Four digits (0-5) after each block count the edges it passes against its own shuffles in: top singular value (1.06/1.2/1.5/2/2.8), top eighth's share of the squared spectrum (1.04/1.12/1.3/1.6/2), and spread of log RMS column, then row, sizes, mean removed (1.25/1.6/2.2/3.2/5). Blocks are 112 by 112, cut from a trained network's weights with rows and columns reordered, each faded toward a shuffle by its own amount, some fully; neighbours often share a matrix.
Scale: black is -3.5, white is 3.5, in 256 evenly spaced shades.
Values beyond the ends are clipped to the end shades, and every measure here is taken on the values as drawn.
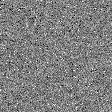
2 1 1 0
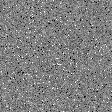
0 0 0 0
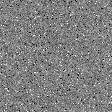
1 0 0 0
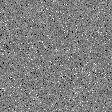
0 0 0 0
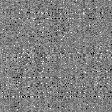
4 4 1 3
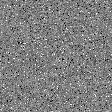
0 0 0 0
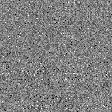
3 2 0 2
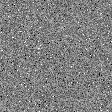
0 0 0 0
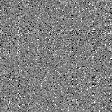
3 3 2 2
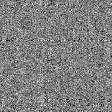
3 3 1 2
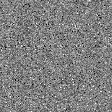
2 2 0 1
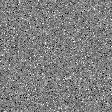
2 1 0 0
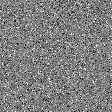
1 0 0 0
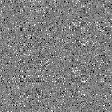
4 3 2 2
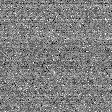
3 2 0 0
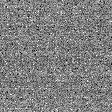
2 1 0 0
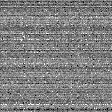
5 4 2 3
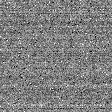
3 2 0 1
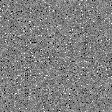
3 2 1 2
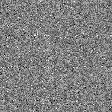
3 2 0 1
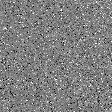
2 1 0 0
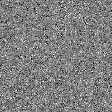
3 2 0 1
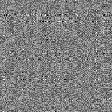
4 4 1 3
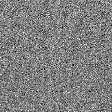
3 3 0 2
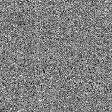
3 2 0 1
